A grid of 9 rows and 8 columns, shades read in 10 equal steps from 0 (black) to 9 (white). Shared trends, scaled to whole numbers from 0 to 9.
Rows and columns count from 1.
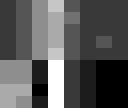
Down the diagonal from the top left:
2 3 5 6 3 1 0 0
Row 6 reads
5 5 1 9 2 1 0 0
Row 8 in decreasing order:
9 6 6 2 1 0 0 0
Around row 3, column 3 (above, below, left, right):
5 5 3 6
